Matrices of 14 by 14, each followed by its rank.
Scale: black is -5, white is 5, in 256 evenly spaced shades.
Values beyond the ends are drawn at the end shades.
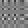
one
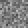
full rank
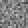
full rank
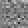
three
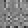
three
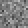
full rank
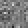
three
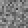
full rank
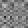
two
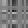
one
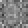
three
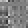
two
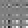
one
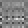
two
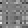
two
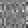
three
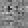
three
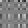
one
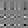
one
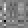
two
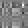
two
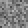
full rank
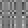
one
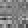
two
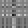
one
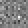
three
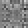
three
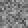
full rank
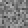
full rank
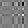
one
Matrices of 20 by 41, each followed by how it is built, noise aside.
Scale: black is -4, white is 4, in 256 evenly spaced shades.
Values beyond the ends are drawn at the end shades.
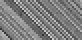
Toeplitz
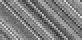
Toeplitz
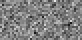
noise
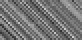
Toeplitz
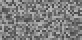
noise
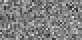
noise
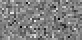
noise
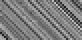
Toeplitz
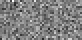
noise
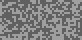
noise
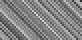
Toeplitz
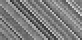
Toeplitz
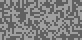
noise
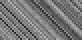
Toeplitz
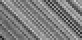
Toeplitz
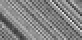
Toeplitz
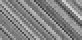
Toeplitz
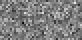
noise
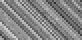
Toeplitz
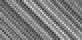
Toeplitz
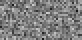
noise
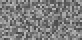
noise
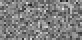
noise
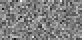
noise
